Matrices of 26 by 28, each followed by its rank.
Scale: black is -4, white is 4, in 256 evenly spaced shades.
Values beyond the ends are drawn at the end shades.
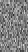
full rank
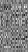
five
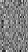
five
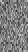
full rank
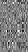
five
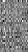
five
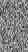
full rank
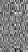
five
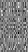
five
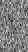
full rank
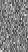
full rank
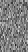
full rank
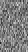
full rank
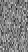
full rank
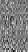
five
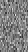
full rank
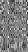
five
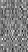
five
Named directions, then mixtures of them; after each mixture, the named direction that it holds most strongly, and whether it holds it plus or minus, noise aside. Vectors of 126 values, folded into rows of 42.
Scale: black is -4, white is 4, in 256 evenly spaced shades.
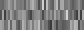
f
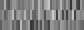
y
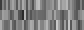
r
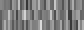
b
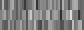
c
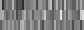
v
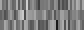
r, minus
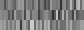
y, minus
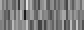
b, minus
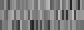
y, plus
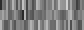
r, plus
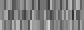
y, minus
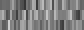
c, plus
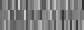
b, plus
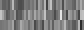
v, plus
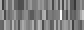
v, plus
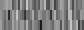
b, minus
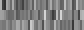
v, plus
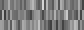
f, plus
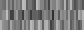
r, plus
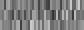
y, minus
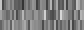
v, plus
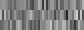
f, minus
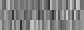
y, minus
